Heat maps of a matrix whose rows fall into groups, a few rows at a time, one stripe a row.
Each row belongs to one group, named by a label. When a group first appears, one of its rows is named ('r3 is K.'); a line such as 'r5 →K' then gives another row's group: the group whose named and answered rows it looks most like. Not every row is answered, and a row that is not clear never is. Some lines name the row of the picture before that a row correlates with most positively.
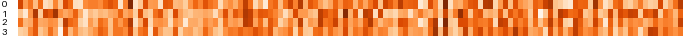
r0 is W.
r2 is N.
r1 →N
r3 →N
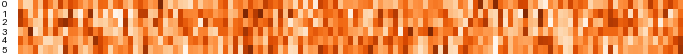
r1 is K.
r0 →N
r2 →K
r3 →K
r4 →W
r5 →N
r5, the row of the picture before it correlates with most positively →2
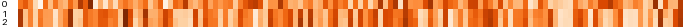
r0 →K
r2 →W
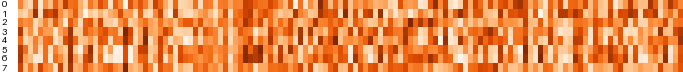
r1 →N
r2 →K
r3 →W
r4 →N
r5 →K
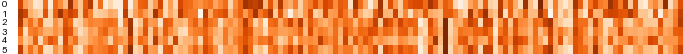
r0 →K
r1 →K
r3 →W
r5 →W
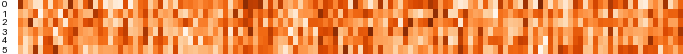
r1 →N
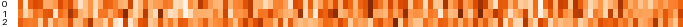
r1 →N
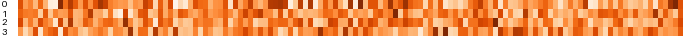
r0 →W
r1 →K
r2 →W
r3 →N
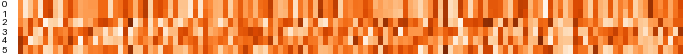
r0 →N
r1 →N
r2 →W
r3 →K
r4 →K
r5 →W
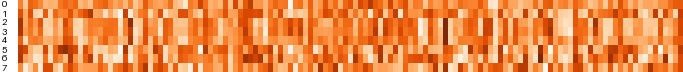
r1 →K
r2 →W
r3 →W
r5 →K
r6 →K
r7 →N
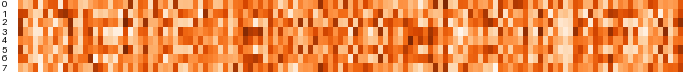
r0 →N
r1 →K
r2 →W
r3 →K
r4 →K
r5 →W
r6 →K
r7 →N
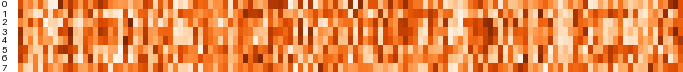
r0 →W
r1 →K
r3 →W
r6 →K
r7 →N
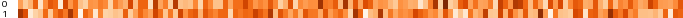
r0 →N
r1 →K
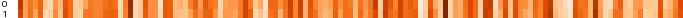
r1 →W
